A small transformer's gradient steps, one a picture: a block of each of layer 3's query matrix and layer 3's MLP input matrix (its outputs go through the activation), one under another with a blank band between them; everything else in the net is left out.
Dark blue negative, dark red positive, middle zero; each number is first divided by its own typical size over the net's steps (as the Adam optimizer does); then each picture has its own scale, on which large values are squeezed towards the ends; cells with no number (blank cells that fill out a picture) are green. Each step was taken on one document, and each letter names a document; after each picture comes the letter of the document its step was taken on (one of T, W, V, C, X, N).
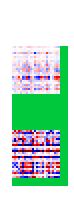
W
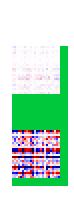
W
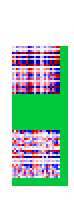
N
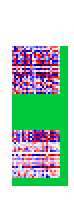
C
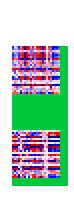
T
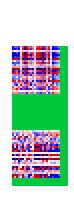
T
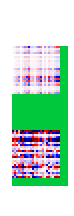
W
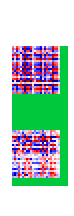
C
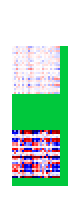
N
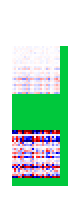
W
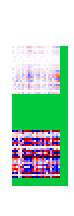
N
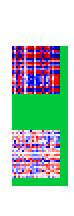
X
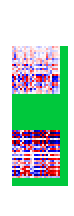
C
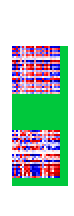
X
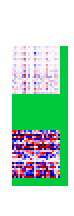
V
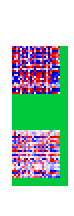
T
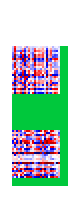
V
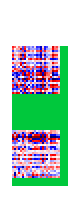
C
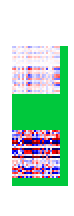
N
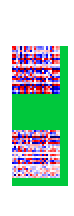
C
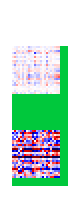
N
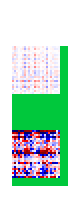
V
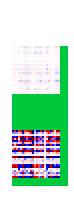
W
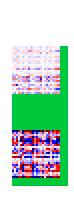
W
